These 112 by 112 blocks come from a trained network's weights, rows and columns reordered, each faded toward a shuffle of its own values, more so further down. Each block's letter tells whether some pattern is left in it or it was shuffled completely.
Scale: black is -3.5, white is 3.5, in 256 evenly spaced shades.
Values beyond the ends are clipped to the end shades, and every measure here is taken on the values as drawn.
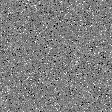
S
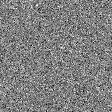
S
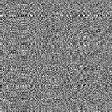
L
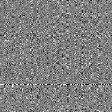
L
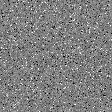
S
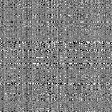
L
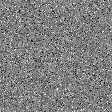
S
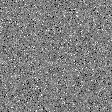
S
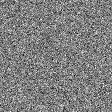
S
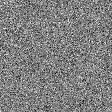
S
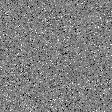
S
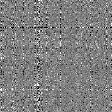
L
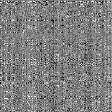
L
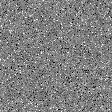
S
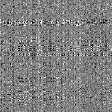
L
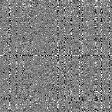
L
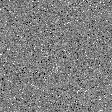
S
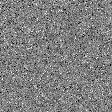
S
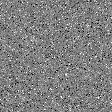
S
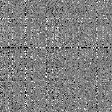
L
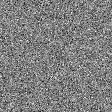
S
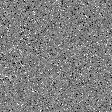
S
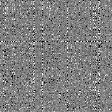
L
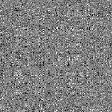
L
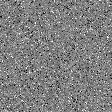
S
